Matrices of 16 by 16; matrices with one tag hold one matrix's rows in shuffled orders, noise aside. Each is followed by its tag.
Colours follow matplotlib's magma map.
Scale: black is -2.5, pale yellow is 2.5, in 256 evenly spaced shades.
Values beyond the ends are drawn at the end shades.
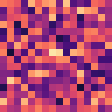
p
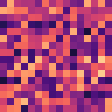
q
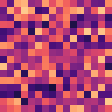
q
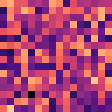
q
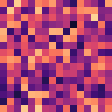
p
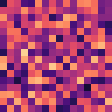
p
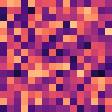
p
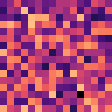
p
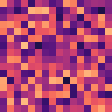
p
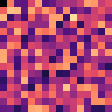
p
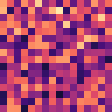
p
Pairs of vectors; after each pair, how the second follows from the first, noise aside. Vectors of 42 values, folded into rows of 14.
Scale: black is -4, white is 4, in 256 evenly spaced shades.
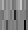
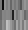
reversed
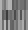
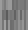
shrunk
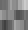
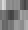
wrapped around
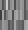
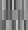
wrapped around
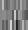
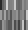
wrapped around
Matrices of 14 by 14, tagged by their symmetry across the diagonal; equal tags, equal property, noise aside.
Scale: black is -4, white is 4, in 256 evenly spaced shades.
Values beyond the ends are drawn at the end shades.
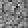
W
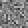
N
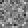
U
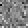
W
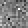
N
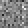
W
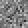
U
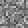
U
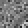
U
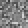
U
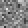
W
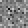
U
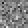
W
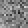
W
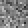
N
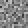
U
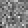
W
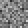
U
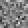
N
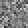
N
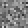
N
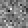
N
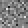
N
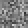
N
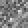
U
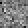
W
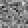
W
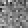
N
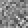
U
